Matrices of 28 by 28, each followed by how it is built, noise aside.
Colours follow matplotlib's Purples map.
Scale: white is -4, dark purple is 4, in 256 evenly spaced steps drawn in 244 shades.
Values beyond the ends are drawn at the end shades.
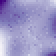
smooth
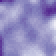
smooth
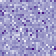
noise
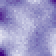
smooth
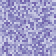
noise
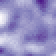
smooth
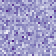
noise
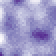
smooth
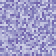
noise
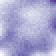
smooth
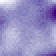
smooth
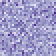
noise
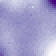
smooth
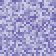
noise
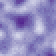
smooth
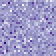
noise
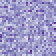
noise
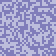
noise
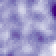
smooth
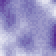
smooth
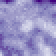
smooth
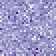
noise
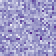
noise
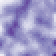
smooth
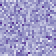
noise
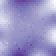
smooth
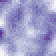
smooth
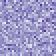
noise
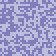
noise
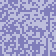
noise
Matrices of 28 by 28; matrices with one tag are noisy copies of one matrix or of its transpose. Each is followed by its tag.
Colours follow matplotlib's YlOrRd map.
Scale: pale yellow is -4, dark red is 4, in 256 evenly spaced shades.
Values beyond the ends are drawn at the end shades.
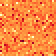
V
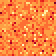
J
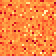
J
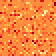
J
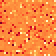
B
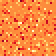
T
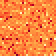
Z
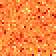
Z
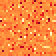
T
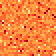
Z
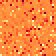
B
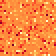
B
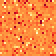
V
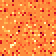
J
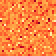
T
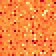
J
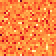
T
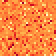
Z
